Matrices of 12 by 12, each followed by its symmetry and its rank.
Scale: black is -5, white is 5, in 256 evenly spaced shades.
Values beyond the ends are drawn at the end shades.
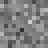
antisymmetric, full rank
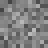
symmetric, full rank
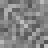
symmetric, full rank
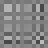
symmetric, rank one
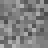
antisymmetric, full rank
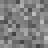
antisymmetric, full rank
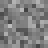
antisymmetric, full rank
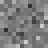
symmetric, full rank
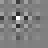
symmetric, rank one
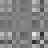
symmetric, rank one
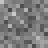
symmetric, full rank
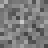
symmetric, full rank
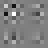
symmetric, rank one
